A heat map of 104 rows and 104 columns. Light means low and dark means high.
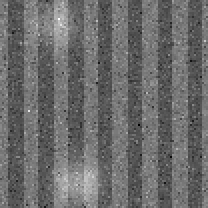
Stripes: upright, repeating 7 times. Average level on the scale: 60%. Dips: two. Slope: none.
